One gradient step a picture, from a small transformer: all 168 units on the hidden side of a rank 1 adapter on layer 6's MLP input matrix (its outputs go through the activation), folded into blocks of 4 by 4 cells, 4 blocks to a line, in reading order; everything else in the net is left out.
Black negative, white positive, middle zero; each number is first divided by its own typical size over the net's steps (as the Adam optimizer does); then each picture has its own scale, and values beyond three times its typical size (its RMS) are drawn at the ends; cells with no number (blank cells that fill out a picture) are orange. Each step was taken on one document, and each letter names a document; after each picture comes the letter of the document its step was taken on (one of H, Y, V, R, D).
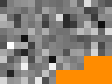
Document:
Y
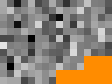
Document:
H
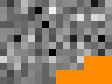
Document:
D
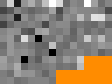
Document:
D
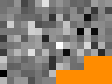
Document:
Y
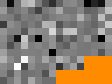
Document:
D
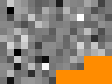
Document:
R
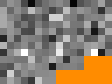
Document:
Y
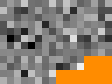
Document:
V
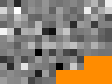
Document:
H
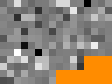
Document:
D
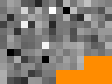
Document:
R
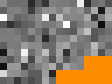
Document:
Y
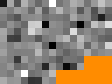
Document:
V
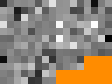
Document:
H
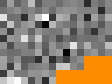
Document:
Y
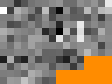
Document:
H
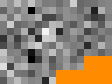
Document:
Y
